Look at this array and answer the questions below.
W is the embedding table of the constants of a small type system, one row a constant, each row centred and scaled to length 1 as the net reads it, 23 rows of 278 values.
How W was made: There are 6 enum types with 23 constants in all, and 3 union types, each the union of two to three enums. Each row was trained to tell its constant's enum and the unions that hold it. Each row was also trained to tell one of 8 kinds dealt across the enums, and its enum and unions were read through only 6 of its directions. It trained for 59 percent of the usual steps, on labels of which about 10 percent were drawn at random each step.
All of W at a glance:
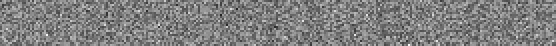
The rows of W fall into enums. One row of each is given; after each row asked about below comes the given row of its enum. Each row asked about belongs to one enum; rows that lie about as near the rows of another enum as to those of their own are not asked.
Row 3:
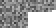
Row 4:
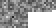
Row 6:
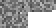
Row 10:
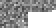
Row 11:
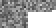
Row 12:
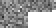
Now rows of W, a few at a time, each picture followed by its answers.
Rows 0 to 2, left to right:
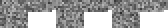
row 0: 12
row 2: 11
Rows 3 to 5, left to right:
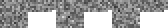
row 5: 12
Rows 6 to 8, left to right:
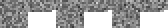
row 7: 10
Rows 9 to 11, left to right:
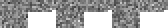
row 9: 6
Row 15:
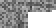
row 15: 6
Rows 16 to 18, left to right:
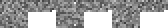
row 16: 12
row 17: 12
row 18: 10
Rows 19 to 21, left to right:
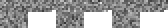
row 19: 10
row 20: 3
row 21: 6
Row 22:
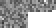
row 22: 6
